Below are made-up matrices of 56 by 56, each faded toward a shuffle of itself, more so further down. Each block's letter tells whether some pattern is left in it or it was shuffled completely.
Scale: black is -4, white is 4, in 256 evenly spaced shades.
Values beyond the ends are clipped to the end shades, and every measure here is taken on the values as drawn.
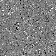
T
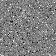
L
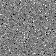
L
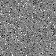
L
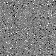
T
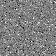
L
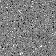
T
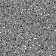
L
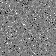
L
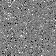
T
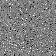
T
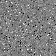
L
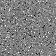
T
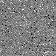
T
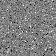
L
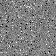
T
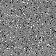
L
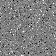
L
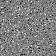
L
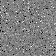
T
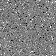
L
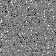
T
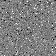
L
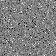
L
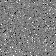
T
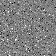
L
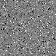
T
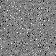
T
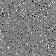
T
